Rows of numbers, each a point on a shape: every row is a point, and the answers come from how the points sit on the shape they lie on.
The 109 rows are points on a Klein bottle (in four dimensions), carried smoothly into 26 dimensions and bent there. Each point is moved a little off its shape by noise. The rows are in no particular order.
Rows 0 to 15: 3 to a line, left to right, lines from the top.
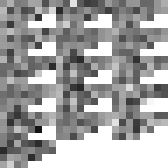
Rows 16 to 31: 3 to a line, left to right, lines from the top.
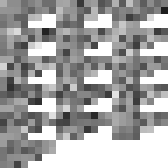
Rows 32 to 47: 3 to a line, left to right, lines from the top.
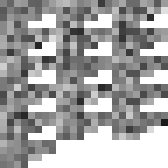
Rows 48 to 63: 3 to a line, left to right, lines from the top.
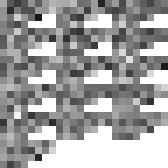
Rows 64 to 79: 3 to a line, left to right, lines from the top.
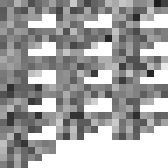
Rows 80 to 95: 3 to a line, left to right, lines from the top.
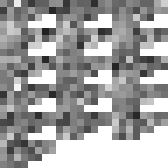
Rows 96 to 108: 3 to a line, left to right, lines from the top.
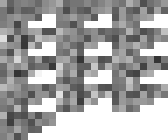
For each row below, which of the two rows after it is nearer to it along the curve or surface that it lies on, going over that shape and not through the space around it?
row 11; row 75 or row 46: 46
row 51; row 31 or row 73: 31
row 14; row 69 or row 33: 33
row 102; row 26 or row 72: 26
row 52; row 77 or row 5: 77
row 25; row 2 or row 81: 81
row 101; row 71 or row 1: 71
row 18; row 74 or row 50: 50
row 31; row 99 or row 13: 13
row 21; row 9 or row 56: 9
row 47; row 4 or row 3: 3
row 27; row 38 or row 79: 38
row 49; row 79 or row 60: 79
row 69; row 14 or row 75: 75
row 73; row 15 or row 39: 15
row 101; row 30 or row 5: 5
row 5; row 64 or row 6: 64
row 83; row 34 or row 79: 79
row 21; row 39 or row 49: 49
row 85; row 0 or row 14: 14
